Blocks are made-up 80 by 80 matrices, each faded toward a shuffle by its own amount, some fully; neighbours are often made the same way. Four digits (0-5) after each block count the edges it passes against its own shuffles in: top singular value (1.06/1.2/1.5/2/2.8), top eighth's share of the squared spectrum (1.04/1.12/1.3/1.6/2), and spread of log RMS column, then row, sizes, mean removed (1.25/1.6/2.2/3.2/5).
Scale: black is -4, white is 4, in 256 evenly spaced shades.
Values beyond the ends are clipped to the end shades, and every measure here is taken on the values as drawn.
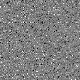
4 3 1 1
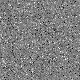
0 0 0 0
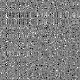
4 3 2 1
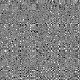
5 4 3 2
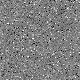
2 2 0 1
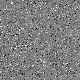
1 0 0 0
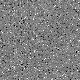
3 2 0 0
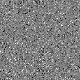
3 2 1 0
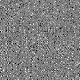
4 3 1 1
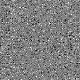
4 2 0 1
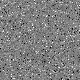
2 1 0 0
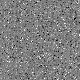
2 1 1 0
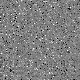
2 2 1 0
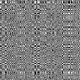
5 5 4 4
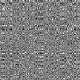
5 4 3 3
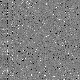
3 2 1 0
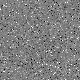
1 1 0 0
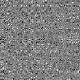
4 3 2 2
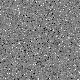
0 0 0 0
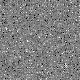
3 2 1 1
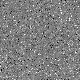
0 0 0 0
